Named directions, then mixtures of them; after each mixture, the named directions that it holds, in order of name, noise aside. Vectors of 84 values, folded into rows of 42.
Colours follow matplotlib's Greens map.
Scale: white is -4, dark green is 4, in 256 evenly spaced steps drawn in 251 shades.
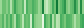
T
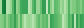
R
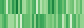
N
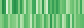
N, R, T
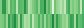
N, R, T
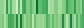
N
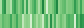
R, T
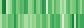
R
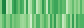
N, R, T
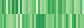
N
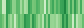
R, T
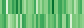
N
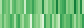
T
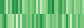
N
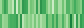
N, R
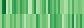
N, R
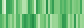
R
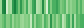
N, R, T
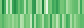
N, R, T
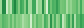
N, R, T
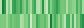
N, R, T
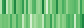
R, T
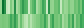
R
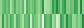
T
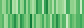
N, T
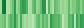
R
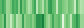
N, R, T
